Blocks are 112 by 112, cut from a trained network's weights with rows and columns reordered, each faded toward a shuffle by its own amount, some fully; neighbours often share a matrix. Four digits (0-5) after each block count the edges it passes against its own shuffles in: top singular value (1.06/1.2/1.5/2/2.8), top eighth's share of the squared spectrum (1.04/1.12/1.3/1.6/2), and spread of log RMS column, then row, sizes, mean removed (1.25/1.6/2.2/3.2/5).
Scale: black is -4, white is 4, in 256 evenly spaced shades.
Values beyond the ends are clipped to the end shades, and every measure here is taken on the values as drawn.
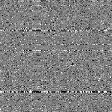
5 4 0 3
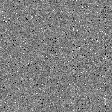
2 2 1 0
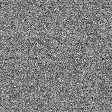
1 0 0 0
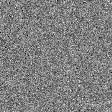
0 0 0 0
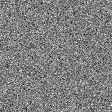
0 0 0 0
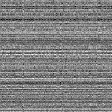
5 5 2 4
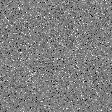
2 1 0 1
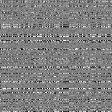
5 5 0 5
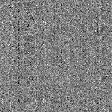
3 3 2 1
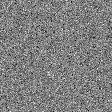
0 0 0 0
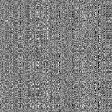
4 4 3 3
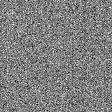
2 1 0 0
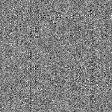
3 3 2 2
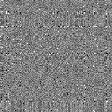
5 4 2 2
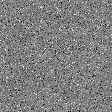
2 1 0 0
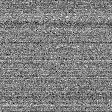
4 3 0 2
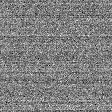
3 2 0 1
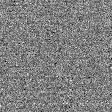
1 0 0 0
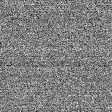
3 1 0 0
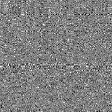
4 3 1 3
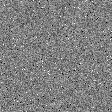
1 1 0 0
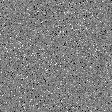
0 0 0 0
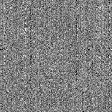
3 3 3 1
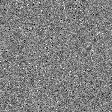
0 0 0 0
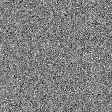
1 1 0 0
